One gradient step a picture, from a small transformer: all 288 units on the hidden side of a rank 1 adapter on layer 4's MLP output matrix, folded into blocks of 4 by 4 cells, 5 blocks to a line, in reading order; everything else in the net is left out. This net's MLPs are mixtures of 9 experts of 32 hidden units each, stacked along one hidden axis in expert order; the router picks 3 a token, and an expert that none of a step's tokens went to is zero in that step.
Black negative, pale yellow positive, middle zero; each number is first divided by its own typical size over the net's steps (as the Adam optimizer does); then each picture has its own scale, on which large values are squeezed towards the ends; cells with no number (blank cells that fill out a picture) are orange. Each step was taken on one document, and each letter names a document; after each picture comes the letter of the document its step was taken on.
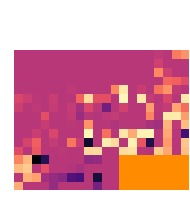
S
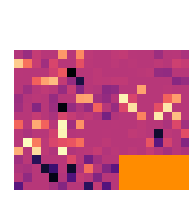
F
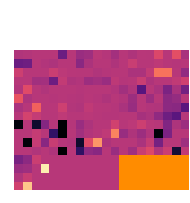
F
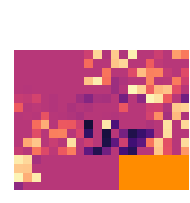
S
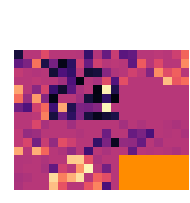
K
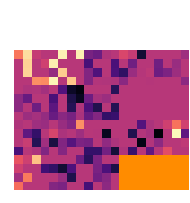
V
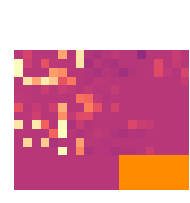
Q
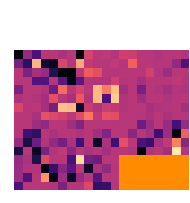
K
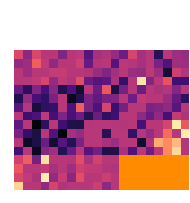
V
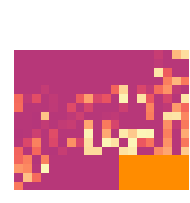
S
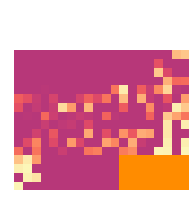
S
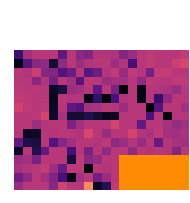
K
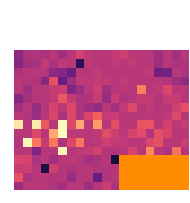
F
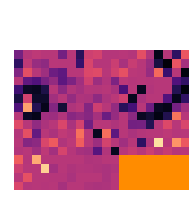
V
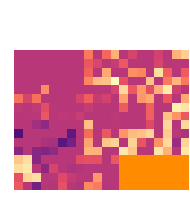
S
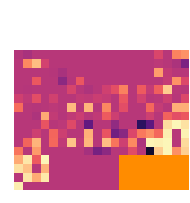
S
